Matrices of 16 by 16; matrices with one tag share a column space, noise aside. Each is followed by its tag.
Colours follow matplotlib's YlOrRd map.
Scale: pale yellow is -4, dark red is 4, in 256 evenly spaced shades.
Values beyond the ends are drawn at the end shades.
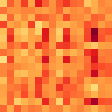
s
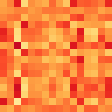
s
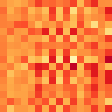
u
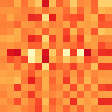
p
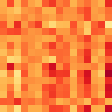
u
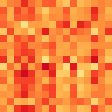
u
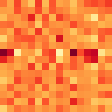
p
